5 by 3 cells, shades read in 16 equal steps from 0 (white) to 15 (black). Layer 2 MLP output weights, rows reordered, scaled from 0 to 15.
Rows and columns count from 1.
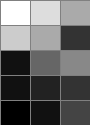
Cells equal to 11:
1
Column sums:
46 43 47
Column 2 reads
2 5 9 13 14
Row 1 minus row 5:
-15 -12 -6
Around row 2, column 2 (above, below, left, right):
2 9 3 12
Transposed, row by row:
0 3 14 14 15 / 2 5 9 13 14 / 5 12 7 12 11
